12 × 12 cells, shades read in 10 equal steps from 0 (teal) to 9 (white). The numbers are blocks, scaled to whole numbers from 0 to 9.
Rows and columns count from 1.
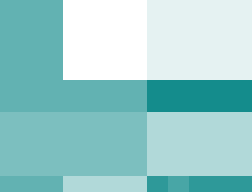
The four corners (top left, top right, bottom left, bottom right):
3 8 3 1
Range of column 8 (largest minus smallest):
8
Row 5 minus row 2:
0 0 0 0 0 0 0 0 0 0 0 0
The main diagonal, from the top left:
3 3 3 9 9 3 3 6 6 6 6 1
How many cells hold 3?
32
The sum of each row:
85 85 85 85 85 21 21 58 58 58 58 39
